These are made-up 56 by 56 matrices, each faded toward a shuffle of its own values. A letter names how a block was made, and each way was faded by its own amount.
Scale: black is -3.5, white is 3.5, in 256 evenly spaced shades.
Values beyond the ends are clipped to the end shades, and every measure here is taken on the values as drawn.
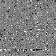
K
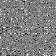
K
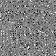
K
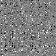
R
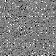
K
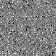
K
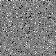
K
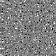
K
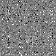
R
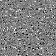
K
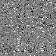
K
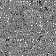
K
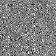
R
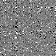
R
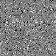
K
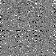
R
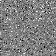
K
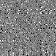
K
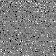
K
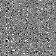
R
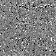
R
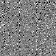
R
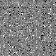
R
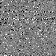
K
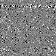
R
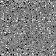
K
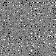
R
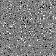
K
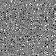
K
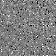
K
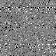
R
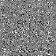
R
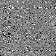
R
